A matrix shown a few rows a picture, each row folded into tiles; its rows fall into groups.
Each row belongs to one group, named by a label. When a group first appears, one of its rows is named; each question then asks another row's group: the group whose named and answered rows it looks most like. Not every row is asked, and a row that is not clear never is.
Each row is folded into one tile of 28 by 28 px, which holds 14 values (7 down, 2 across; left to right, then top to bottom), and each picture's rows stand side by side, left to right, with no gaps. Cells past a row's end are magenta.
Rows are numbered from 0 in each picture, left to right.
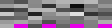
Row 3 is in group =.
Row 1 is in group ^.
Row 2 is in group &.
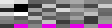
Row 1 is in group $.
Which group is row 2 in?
^
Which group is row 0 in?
&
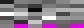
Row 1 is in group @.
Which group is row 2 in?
^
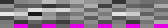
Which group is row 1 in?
^
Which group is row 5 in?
$
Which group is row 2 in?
^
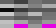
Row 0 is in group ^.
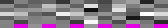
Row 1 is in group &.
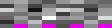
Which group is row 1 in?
@
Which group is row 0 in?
^
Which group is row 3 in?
@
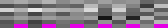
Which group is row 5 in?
$
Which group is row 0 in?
^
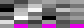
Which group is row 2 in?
^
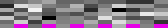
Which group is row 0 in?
$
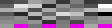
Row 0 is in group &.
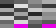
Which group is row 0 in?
$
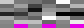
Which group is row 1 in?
@
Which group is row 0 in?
=
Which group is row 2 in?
=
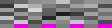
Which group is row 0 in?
$
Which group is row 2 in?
=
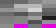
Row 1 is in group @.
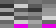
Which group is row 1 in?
@
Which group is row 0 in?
$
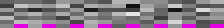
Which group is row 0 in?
$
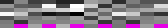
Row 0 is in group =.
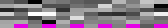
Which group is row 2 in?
@
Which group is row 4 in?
=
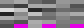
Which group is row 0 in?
^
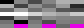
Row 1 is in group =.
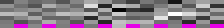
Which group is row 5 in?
@
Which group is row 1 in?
$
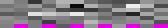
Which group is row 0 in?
=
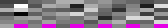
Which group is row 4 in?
@
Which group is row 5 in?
$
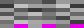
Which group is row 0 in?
$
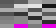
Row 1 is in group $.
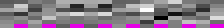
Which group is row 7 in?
@
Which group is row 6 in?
=
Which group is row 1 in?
@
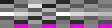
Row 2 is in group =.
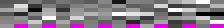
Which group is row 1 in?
@
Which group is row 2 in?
@
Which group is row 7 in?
=
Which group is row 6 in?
^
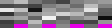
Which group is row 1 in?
@
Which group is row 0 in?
^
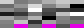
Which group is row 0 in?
=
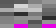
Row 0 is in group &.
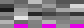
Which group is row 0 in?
@
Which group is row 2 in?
&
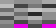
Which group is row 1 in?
^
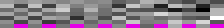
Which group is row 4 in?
$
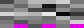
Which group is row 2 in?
=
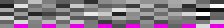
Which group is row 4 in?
^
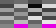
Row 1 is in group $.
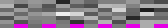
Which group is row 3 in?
$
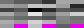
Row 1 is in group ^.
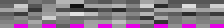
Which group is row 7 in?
&
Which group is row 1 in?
@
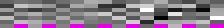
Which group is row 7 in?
@
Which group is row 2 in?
$
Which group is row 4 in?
$
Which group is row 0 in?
$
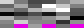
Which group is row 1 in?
&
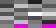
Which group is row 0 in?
$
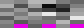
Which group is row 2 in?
@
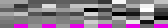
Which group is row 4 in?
=
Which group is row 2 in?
&
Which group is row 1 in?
&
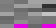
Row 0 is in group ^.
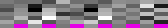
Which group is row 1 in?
@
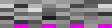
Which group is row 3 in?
&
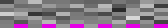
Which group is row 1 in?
=
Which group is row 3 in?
&
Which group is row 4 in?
@
